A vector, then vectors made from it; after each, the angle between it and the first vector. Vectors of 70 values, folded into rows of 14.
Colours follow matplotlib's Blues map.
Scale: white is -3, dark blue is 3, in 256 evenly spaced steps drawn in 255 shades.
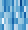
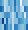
nearly opposite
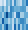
partly opposed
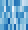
partly opposed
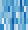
nearly parallel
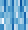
nearly parallel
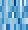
partly opposed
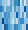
nearly opposite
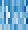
orthogonal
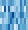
partly aligned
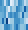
partly opposed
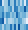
partly opposed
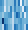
nearly opposite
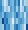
nearly opposite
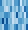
nearly opposite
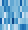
partly aligned
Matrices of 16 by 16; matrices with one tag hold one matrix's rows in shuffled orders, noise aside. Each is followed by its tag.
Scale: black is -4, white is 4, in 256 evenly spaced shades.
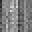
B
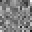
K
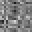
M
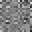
K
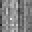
B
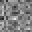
M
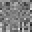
K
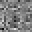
M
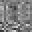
M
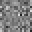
K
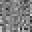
K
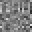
K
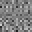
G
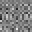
G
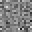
K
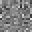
K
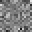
K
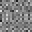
G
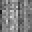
B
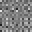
G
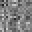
M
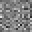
K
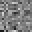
M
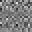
G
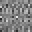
G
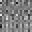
G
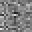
M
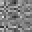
M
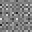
G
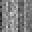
B
